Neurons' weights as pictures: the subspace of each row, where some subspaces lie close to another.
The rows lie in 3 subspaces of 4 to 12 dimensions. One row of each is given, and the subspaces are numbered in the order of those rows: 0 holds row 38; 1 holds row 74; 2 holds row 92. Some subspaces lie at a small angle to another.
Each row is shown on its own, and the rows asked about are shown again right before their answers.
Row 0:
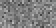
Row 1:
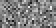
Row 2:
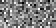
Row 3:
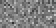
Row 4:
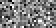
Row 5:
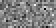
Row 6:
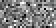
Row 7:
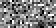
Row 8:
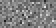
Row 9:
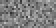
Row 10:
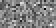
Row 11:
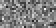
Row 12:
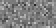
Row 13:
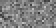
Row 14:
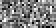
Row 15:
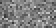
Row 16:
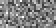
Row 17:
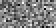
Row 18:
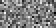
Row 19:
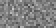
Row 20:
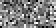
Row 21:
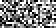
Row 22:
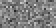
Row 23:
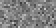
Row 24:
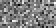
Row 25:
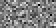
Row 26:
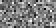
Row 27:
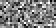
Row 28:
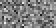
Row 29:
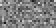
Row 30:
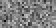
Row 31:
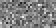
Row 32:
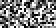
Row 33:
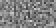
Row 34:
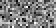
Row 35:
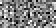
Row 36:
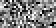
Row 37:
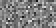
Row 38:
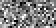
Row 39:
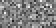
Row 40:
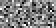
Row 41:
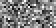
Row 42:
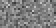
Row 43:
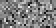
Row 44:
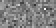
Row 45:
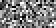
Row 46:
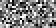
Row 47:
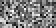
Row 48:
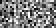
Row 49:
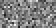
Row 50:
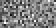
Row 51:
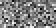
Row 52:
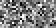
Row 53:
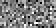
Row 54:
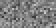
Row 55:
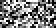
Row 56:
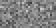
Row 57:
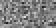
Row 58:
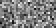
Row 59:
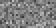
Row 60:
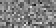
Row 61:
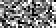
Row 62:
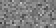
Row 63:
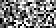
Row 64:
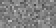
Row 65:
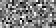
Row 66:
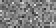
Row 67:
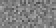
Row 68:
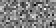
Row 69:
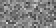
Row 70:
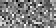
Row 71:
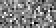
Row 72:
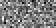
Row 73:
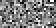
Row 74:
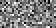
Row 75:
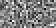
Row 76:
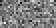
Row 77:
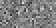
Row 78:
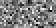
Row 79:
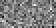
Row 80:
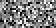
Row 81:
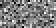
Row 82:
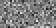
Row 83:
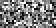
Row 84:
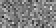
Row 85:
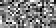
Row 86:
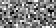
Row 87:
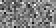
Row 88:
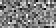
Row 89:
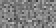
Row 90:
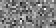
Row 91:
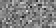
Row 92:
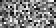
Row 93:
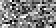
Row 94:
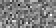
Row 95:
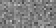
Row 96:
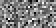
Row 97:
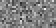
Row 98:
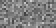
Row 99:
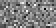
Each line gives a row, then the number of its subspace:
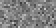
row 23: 0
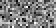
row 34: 1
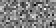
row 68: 1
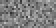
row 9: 2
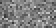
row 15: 2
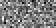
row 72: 2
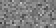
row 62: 0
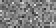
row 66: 1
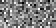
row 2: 1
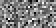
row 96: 0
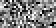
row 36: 2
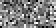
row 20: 1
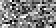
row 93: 2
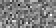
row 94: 0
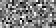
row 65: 0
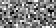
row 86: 1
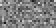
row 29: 2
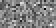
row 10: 0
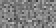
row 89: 0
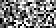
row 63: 0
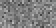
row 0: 0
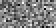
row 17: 0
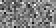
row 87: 1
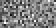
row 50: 2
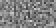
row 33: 2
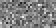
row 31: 0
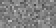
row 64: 2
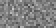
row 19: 2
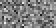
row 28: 2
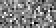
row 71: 1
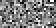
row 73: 2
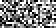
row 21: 1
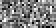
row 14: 1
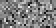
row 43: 0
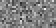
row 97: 0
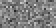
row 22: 2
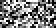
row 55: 1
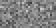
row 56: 1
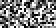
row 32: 1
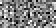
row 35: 2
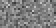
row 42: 1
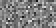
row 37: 0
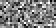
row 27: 1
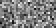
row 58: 0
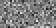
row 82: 2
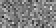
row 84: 0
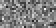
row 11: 2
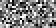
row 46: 0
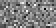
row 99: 2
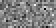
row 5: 0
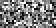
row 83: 1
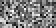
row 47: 1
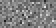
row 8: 1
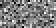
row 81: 2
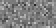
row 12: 1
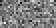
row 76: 2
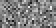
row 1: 0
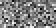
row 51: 2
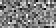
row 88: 1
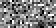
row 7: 2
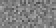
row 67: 1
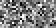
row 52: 0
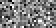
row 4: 2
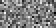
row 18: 1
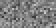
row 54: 1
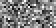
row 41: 2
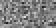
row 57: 2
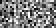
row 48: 2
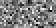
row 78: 1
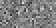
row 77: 1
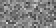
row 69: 1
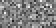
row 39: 1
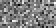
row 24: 2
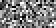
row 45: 0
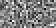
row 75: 2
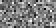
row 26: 1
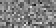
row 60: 1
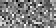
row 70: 1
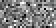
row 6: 0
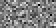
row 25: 1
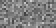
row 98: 1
